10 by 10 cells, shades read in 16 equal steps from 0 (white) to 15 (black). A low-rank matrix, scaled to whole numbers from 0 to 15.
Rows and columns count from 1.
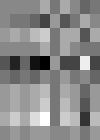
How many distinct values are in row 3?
6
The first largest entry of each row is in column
9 5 9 6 5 2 9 9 9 9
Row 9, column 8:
4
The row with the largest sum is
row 5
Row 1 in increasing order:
5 5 7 7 7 7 7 8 8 9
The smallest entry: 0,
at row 9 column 5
